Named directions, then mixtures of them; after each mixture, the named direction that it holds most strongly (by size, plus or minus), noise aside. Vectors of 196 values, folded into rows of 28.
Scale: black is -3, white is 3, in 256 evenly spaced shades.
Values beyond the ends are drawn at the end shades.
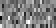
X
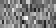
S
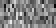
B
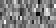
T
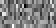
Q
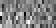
X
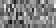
B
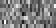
S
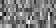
Q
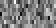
T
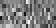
X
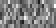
B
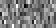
Q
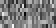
Q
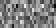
B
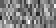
T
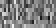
Q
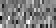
X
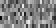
X
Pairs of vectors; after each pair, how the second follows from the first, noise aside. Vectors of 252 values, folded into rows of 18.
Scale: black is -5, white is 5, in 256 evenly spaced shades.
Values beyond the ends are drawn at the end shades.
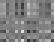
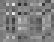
wrapped around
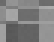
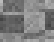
wrapped around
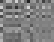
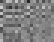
copied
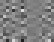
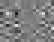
wrapped around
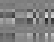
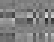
copied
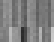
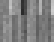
wrapped around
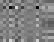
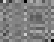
wrapped around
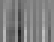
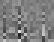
sign-scrambled
